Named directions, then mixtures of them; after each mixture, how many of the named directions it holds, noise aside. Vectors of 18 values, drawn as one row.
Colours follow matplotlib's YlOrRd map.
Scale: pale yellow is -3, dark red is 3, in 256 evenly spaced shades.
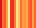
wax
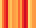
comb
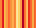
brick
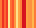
three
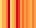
one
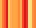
one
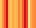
one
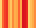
one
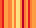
one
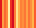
one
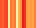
three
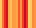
one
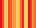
two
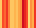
two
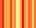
two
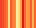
three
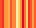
two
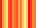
one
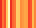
one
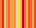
one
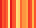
one
